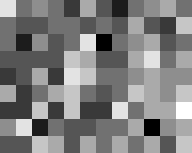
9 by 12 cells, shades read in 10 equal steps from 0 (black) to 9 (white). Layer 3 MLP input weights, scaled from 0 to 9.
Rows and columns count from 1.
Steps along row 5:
up up down up down down same up up down same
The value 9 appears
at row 7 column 12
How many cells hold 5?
10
